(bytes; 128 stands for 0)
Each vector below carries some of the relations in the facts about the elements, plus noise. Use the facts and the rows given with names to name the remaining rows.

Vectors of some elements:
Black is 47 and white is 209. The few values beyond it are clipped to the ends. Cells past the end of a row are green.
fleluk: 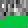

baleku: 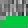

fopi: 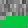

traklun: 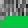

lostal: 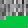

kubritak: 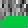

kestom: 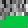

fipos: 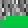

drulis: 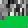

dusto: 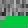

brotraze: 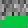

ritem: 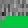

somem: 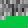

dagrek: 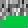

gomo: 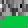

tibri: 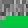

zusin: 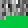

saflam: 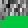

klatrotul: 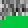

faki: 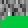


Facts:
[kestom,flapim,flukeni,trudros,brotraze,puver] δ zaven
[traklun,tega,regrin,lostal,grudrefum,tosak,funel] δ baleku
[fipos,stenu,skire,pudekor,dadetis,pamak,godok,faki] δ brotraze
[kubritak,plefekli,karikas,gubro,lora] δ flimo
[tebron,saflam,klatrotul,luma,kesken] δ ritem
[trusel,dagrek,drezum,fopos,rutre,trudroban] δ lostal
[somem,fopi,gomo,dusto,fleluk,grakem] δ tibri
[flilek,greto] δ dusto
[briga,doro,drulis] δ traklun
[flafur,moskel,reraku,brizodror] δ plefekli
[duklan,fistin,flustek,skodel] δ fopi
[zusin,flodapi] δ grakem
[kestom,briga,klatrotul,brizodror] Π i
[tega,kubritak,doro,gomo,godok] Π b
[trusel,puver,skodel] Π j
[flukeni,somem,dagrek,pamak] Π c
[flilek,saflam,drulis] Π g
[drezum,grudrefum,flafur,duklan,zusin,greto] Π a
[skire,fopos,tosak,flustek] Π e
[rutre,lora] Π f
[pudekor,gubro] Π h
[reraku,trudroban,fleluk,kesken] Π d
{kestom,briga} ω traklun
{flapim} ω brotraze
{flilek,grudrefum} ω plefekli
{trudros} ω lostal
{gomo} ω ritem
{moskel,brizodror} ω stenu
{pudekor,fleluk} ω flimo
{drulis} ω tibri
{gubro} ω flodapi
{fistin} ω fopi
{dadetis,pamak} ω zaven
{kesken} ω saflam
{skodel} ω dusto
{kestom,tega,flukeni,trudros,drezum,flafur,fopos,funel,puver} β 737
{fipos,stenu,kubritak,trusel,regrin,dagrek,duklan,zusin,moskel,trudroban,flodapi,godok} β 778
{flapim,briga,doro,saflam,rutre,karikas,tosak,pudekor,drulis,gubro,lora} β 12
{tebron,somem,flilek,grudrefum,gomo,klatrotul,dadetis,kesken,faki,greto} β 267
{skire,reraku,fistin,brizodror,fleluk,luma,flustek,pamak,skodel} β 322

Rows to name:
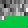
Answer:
flukeni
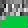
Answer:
drezum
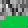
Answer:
greto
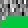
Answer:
rutre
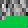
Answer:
pamak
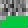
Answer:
kesken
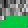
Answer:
puver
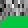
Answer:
fopos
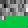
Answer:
trudros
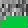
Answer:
regrin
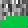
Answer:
duklan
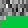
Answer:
grudrefum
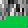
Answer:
briga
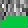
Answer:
brizodror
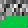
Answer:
pudekor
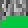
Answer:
luma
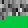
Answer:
flilek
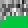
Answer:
trudroban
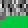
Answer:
godok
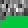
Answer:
skire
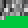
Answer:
flafur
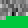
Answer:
tebron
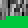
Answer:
doro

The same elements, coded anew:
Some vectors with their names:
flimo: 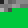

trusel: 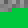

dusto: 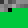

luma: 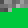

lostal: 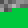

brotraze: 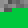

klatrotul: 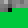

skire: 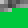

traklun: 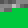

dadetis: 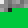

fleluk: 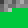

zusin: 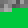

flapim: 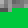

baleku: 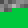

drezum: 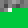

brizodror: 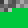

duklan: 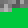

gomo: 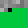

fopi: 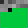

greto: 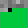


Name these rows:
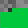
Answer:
skodel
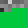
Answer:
saflam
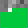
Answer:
tega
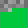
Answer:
regrin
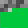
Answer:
kestom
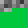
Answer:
fopos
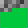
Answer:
puver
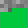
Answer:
grudrefum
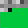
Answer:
somem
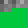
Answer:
fistin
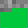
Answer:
karikas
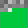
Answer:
trudroban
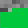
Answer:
briga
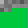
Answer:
tosak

